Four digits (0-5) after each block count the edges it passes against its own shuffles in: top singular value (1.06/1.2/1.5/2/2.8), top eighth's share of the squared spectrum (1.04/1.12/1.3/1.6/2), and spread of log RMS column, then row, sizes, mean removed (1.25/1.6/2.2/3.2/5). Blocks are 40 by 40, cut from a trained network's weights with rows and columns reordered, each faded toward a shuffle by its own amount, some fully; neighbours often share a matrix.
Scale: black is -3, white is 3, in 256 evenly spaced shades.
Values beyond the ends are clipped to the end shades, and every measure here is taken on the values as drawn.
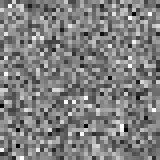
0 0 0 0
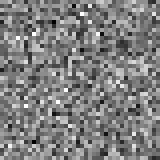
2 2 0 0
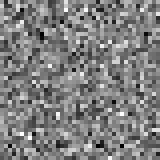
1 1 0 0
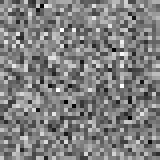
0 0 1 0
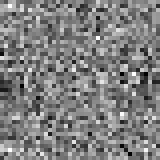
3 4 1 2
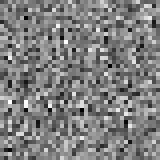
3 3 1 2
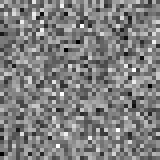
0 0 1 0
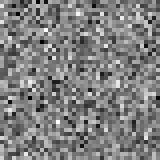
1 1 0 0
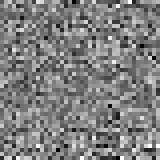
3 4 1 2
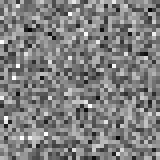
0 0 0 0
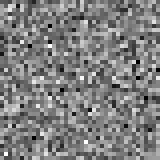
1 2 0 0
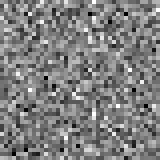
1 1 0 0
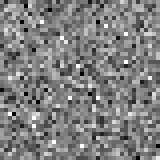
1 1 0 0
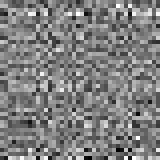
4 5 2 3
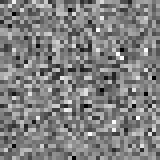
3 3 0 2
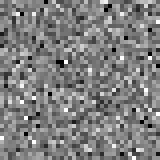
0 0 0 0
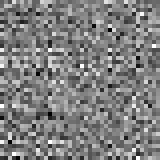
4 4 2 1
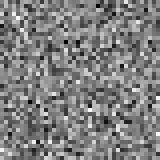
0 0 0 0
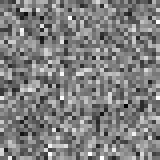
1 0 0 0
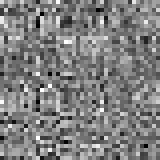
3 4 2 3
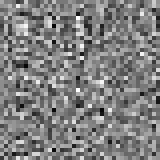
3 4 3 1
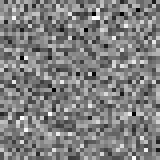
2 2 0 0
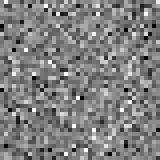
1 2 0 1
